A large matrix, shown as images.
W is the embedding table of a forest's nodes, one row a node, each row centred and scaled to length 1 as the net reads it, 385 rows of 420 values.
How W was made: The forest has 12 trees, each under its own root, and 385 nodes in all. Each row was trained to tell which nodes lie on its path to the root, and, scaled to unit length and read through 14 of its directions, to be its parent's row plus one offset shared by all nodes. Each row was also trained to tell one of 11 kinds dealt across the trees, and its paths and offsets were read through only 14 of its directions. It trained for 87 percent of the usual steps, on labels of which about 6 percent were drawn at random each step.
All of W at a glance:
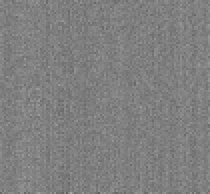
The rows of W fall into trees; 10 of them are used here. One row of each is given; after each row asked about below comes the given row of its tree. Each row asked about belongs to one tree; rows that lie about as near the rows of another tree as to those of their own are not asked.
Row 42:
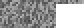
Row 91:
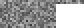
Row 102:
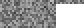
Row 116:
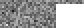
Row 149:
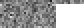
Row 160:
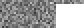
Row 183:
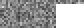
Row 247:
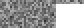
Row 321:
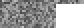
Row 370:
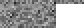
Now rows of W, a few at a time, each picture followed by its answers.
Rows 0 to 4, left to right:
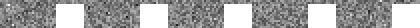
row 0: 247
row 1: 116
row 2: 321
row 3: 247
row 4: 149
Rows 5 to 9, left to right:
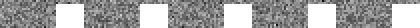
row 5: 160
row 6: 160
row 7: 183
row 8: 116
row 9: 321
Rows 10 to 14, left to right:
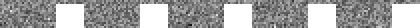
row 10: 247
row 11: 102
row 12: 247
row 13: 116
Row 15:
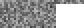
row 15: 116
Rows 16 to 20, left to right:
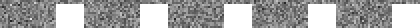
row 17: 321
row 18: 321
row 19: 91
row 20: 42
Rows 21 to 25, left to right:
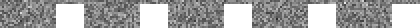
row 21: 102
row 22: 149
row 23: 370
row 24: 42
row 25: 102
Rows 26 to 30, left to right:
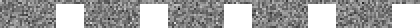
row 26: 116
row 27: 370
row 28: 42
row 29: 183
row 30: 247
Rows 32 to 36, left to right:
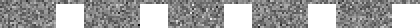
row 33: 42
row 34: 183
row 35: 160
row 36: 116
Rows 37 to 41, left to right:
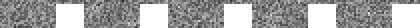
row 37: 183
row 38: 247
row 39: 149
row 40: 116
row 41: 149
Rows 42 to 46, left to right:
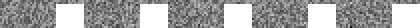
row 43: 116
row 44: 102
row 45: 247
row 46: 183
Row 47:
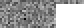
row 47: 370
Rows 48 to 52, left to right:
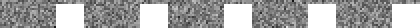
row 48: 42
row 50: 247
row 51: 183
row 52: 183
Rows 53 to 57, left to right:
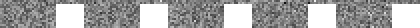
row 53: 91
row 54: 321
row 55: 321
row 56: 160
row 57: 149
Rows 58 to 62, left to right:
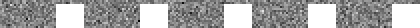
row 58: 91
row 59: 183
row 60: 370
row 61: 160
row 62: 91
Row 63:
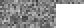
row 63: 321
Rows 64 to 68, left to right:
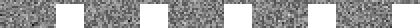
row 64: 149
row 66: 102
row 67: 42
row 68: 160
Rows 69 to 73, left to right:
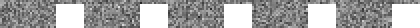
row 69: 102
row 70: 370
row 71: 183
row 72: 149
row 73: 42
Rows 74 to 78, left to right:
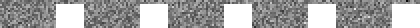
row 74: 102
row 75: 247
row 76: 247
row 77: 247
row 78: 160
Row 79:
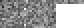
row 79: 149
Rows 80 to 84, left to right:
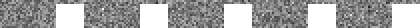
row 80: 183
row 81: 160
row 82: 116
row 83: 42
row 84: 149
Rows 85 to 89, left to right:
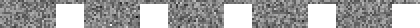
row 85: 321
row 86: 149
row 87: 102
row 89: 370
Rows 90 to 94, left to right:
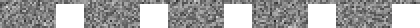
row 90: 247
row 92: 42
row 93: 149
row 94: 42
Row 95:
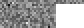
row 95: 102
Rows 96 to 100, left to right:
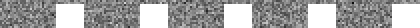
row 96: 42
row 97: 160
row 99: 116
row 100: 42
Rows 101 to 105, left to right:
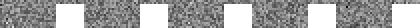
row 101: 321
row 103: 91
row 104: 160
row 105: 160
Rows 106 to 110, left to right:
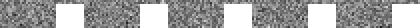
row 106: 160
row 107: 102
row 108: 183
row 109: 370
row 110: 247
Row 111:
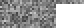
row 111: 321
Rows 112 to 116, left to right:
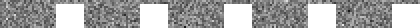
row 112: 183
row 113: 91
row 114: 116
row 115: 91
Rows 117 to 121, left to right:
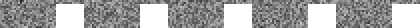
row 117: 91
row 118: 91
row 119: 42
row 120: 102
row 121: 160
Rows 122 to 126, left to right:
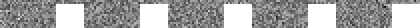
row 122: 116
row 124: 102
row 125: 42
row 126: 183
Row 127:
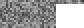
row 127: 91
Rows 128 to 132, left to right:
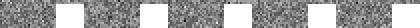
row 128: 321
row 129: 247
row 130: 42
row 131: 91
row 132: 116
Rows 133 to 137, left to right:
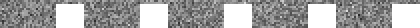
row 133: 102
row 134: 160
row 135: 160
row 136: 247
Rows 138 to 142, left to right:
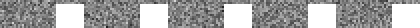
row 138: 116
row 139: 183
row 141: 160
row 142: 42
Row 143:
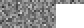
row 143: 102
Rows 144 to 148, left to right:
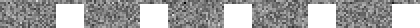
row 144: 160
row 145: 91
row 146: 102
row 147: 247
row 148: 370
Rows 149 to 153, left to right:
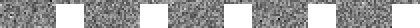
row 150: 160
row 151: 247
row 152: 116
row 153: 102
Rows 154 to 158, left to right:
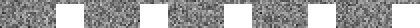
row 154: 116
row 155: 183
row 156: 149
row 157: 183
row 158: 91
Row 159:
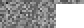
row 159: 183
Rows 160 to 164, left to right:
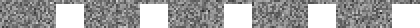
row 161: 149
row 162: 183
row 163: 321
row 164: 102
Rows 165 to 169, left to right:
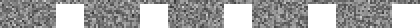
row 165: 149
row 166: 183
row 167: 102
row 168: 149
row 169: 149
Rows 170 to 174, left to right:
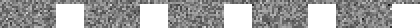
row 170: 149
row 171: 42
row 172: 149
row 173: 321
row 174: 116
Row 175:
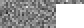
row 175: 102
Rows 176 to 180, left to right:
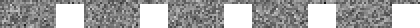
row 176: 321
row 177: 183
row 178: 247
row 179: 160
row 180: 370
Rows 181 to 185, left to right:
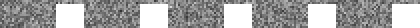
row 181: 247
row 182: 42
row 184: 91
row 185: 102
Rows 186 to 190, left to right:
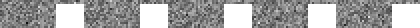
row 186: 183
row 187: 102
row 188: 102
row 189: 370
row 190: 247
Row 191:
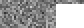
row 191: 91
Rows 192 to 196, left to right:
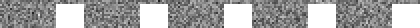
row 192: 102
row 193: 149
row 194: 91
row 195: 42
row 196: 91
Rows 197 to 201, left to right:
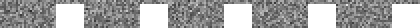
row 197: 91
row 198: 160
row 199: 91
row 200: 160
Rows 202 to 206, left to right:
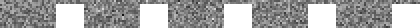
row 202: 247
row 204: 183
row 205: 116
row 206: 42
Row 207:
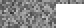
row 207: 116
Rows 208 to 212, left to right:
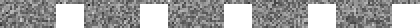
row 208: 247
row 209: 42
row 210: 247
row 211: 183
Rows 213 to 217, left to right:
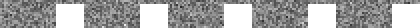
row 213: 149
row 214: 149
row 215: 149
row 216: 42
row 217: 183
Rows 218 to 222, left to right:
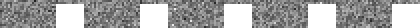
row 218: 42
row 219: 247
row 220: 370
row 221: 183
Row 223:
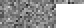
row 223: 183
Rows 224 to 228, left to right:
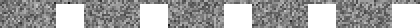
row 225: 102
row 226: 160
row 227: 247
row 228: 91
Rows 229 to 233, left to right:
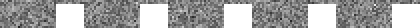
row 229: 247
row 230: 247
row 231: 321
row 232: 42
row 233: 102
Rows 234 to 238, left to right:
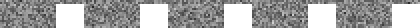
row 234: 102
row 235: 91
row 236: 370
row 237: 183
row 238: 183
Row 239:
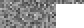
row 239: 149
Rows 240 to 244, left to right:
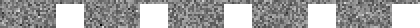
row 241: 149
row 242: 91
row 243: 160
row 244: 149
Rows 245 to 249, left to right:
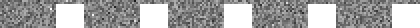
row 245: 102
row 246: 183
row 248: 102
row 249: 42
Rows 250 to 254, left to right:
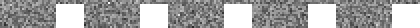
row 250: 247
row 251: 160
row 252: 160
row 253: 370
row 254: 183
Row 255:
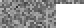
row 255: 102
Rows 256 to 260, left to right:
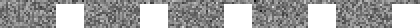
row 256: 149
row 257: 247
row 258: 370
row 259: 116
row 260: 91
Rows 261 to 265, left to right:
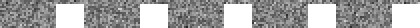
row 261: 149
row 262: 116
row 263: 160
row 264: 91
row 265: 183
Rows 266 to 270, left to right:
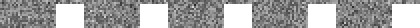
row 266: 160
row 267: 183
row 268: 183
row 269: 160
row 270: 160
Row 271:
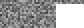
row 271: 149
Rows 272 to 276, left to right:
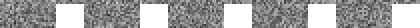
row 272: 247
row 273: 91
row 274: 160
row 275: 42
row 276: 149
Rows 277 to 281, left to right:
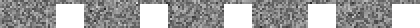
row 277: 102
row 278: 91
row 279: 247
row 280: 102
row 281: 247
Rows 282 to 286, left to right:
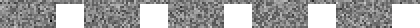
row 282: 370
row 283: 42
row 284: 149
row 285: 91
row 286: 116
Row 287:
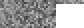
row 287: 42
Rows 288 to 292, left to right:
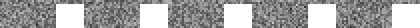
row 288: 183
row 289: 42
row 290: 91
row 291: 160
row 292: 160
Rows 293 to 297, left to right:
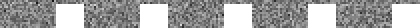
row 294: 247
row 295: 183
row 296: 102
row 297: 42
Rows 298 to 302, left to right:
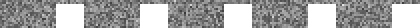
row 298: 116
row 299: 321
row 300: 370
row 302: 247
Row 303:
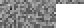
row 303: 247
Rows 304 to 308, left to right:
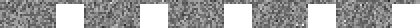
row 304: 116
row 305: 321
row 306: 102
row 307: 321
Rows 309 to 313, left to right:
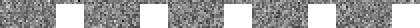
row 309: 321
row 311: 42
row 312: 321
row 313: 247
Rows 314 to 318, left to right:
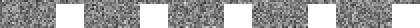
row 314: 321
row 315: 149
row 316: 149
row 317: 102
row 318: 91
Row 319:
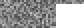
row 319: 183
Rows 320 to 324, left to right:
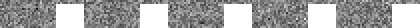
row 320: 102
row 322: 149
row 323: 247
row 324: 160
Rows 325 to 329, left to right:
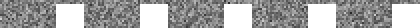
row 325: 149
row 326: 91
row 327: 42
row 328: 183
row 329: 42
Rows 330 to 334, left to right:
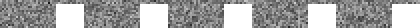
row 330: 160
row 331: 116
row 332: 42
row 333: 102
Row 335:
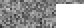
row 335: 247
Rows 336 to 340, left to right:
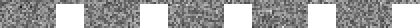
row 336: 183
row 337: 149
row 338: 321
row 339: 160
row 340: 183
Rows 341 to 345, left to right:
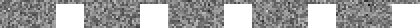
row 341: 116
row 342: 247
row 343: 102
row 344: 42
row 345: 149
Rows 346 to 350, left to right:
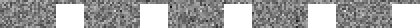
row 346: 160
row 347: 183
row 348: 42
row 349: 42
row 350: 149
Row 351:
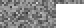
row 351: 247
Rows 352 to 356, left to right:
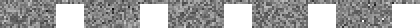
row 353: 102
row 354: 247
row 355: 91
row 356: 160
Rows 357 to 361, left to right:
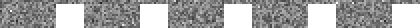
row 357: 321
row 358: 370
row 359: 42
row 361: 116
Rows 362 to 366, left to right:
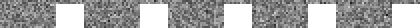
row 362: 149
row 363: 160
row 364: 370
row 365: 183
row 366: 42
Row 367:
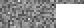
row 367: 91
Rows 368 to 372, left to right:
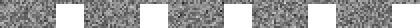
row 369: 102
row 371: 149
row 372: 247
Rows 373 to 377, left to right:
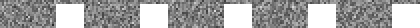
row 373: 183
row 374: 42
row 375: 42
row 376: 42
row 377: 91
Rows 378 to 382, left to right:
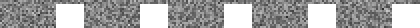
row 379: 247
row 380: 183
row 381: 42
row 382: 91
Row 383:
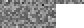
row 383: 42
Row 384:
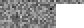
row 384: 183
